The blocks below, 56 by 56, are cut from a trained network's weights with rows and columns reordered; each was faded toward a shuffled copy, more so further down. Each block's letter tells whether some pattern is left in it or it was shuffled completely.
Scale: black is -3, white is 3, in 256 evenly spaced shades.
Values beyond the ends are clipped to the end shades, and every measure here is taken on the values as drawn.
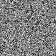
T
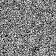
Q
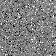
T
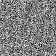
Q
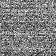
Q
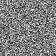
T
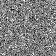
T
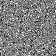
T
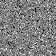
T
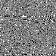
Q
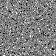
T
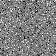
T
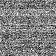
Q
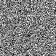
T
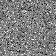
T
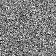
T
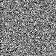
T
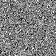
T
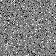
T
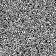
T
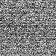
Q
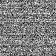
Q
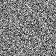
T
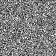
T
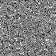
T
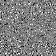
Q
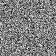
T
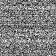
Q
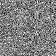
Q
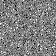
T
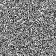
T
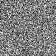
T
